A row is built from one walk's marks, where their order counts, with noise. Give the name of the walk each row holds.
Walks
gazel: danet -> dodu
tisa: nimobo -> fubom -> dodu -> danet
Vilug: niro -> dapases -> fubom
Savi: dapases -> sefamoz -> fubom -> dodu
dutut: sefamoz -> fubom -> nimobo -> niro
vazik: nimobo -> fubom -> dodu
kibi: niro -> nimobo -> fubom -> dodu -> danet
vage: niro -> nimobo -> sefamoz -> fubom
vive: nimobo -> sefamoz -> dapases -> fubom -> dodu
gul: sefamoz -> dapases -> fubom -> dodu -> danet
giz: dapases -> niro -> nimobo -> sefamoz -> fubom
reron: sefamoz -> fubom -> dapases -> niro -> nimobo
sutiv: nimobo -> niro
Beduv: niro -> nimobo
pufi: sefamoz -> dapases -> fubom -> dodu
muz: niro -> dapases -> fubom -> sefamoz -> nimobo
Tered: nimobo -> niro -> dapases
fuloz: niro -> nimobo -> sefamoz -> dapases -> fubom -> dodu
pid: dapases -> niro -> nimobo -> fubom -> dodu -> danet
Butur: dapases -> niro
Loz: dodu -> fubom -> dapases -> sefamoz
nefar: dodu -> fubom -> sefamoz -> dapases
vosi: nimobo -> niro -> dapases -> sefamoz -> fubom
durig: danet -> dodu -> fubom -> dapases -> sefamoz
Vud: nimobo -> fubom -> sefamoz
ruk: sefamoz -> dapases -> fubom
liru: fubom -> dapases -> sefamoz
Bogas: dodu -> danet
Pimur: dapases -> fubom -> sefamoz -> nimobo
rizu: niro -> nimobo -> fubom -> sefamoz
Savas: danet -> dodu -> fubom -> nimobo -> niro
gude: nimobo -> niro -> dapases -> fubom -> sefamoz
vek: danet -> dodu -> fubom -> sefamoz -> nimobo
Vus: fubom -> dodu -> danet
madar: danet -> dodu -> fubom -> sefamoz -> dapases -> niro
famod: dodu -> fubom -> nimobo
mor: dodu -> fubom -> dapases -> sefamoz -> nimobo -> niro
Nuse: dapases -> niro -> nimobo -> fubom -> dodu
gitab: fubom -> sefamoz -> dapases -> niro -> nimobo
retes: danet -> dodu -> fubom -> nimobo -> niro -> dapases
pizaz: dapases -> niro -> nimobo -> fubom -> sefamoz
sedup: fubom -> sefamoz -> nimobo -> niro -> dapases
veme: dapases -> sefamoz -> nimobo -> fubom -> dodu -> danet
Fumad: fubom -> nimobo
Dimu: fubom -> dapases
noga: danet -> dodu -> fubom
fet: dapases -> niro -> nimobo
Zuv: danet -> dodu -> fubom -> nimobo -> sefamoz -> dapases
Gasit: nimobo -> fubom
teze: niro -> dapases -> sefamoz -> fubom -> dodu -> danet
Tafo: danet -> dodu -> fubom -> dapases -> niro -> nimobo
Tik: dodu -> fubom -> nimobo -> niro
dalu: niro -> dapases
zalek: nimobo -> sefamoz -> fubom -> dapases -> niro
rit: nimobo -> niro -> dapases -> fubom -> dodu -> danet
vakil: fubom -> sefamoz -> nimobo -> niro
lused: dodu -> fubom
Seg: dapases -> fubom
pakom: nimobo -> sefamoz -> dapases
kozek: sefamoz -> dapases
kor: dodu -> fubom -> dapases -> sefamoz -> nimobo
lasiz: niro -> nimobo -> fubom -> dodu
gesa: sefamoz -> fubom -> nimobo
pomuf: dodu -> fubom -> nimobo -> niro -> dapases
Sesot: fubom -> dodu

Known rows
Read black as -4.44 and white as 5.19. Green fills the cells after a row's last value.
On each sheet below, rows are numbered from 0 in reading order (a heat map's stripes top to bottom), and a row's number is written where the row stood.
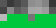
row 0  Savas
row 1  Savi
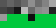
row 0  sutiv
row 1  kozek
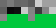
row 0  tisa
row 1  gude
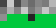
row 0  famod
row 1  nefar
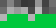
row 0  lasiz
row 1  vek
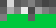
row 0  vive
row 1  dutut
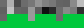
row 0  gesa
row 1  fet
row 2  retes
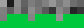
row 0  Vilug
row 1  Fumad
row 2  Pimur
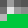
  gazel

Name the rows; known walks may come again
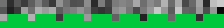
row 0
kibi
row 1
lasiz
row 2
gul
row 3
Butur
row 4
gitab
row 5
nefar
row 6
gesa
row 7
Dimu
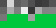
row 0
vive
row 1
madar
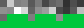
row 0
Loz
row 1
Tik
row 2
teze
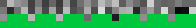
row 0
Vud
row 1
muz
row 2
vek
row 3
liru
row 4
ruk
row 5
vazik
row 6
tisa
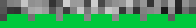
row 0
pakom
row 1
Savi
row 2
gude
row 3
famod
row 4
pizaz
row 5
noga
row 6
Vus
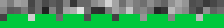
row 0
vosi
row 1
Beduv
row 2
mor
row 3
Tered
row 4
lused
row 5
Pimur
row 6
Nuse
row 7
Savas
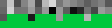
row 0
reron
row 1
sedup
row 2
fet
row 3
rizu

